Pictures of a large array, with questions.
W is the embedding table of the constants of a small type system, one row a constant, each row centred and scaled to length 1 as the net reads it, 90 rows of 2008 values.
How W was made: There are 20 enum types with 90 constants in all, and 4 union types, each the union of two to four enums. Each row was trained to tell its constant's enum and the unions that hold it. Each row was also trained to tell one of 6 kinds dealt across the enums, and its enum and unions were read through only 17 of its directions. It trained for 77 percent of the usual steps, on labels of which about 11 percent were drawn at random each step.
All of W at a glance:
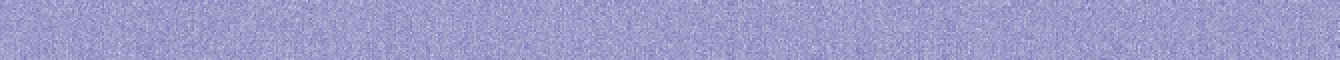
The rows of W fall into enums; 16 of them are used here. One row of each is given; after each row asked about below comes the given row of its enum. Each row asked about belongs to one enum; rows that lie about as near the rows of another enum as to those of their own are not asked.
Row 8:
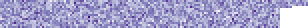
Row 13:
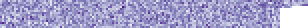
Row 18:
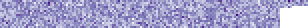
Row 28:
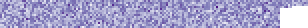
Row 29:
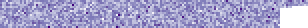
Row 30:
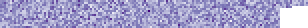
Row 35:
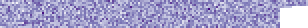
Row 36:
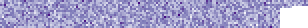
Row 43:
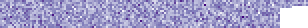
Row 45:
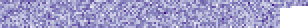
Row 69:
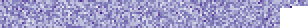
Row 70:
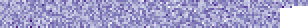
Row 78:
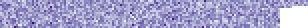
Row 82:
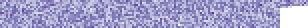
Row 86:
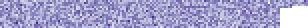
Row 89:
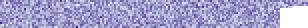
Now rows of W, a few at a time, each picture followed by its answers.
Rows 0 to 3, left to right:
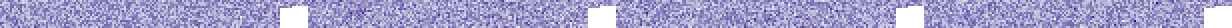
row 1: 69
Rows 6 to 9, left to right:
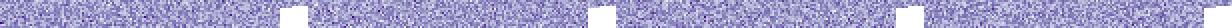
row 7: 35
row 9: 69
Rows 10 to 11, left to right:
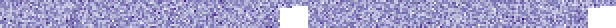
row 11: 29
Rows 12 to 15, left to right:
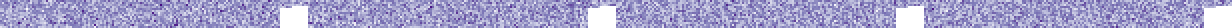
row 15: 82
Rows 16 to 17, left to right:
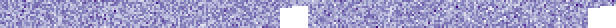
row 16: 89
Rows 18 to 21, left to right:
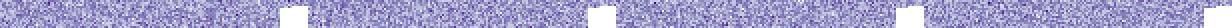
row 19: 89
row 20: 8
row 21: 86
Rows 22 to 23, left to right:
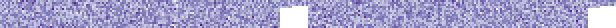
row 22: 70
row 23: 82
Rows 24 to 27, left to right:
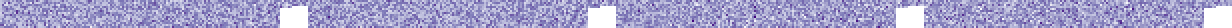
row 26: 35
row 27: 8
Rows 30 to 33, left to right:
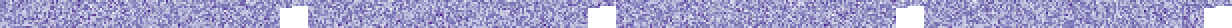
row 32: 36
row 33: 36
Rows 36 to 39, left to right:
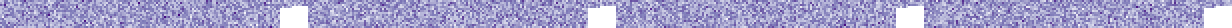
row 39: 45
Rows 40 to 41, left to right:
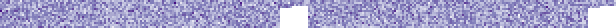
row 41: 69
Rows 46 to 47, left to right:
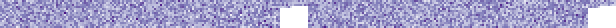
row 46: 43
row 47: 78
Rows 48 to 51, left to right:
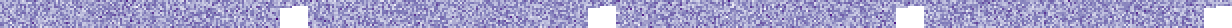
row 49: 86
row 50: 89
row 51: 69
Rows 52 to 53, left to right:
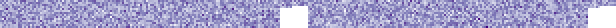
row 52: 89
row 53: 36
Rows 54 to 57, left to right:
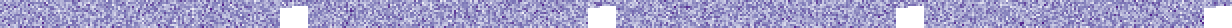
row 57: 35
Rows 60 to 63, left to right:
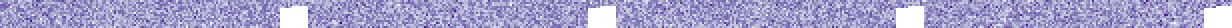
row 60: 78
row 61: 28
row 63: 8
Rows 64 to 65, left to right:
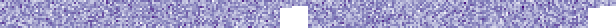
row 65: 78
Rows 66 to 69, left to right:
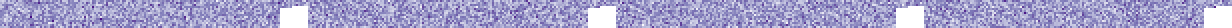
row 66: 28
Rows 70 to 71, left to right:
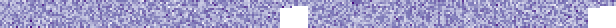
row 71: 82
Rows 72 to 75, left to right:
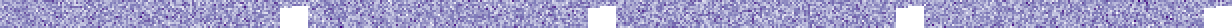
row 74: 70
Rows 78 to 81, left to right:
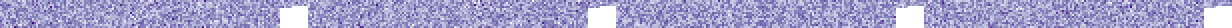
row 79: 28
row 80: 36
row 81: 13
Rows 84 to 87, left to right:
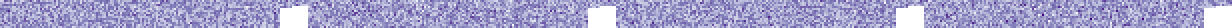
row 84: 86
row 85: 18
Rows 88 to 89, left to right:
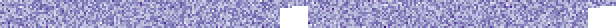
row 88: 86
